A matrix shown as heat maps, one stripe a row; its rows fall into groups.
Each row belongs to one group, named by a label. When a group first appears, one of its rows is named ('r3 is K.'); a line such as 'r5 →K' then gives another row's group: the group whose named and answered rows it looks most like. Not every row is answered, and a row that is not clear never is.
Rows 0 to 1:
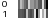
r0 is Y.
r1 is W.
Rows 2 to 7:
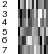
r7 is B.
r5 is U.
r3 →W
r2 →B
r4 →W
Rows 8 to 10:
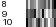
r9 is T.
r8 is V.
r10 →W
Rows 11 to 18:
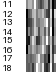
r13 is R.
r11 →V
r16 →B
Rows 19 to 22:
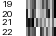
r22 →Y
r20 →Y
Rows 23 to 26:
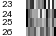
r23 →R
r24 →B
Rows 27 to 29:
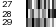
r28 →V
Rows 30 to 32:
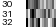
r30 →U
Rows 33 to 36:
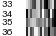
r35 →V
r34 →B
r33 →Y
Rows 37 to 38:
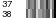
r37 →Y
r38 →Y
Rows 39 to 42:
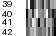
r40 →V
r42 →V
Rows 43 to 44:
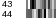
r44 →W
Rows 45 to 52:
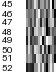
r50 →V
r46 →Y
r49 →T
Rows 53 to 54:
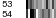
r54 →T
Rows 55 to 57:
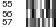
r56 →Y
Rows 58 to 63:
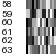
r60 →B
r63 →U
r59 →T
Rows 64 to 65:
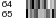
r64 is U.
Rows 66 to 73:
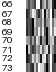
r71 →T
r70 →Y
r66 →Y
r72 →B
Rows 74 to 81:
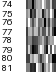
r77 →V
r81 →T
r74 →B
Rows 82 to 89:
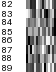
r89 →W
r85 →V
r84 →Y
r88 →U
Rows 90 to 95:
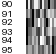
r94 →B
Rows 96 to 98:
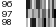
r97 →V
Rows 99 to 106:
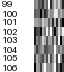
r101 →V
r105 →T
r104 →W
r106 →V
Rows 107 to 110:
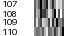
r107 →U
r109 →V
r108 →U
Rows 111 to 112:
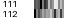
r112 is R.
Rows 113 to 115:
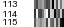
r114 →Y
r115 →V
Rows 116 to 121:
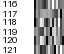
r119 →T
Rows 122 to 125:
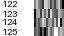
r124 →R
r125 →U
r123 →B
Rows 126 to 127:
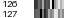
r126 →W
